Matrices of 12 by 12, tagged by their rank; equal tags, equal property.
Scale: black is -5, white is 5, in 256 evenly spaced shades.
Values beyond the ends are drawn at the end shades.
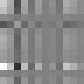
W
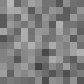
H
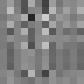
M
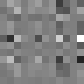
M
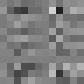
M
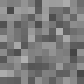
H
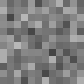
H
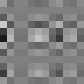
W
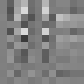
M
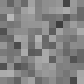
H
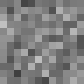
H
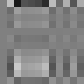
W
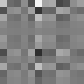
W
